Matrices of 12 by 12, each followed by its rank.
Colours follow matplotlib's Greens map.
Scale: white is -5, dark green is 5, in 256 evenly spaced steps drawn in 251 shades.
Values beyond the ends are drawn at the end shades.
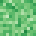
full rank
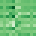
two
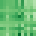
two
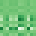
one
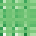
one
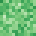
full rank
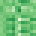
two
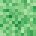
full rank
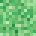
full rank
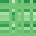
one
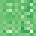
two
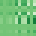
one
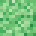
full rank
